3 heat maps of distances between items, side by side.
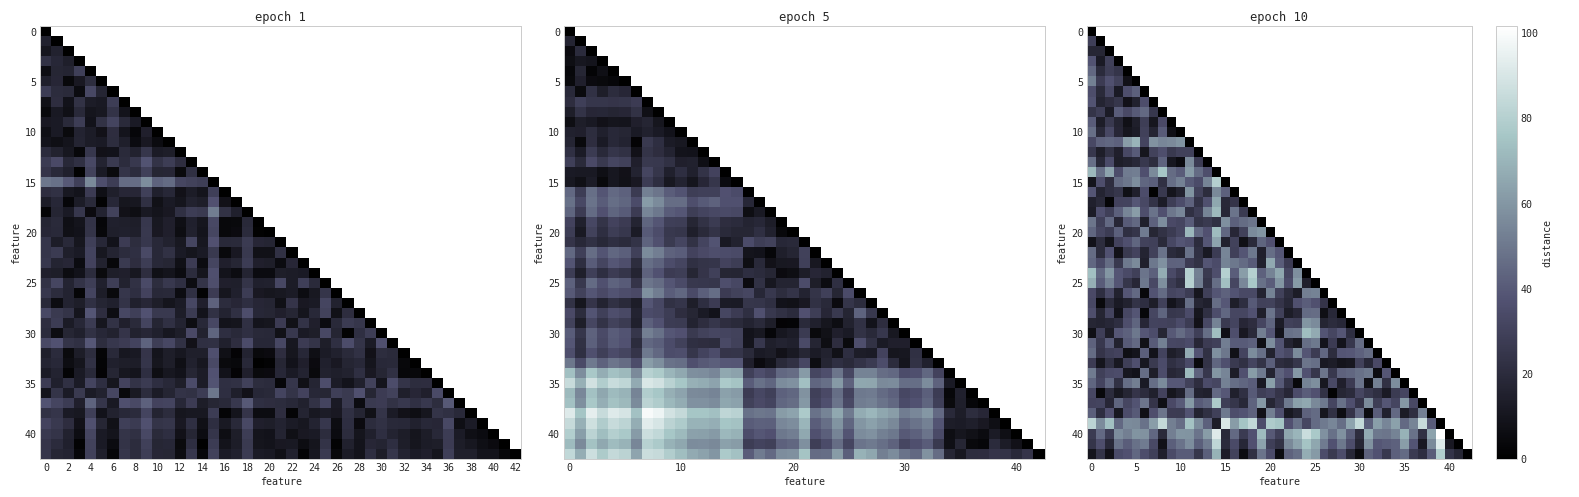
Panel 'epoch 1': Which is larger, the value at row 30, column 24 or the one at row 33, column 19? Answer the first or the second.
the first
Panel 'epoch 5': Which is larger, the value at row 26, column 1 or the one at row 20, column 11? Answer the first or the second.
the first
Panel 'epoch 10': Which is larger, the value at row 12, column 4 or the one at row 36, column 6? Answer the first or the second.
the first
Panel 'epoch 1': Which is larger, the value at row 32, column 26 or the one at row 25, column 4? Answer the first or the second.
the second
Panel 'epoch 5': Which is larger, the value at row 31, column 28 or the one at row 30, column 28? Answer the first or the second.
the second
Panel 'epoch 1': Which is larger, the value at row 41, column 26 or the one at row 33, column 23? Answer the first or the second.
the second
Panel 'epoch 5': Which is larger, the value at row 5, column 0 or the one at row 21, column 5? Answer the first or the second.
the second
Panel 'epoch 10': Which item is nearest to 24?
25
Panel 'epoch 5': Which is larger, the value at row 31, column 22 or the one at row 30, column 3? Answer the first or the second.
the second
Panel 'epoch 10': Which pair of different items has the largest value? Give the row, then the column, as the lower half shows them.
40, 39
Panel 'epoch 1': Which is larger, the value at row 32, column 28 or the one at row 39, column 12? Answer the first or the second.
the first
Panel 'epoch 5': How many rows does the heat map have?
43
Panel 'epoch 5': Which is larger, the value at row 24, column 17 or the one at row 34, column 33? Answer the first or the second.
the second
